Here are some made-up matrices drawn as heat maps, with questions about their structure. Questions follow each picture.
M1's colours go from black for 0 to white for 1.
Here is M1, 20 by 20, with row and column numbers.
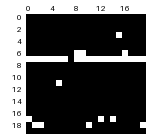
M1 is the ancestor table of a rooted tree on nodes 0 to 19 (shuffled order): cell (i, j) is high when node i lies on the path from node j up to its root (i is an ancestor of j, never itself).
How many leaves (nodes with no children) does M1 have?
14
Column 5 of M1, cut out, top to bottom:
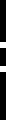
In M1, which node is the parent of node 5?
11
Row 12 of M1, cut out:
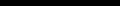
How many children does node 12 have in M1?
0
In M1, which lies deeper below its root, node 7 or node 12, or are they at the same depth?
node 12
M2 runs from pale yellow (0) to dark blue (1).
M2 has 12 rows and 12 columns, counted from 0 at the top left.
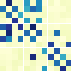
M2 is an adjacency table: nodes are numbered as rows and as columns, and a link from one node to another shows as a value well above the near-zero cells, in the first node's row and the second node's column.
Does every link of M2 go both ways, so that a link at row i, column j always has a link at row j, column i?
yes
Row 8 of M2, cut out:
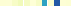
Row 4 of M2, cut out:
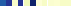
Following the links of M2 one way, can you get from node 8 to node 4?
yes
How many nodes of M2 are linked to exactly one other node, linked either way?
0
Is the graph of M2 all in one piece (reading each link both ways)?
yes
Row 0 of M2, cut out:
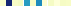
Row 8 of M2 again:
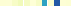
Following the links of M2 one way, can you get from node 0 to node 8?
yes
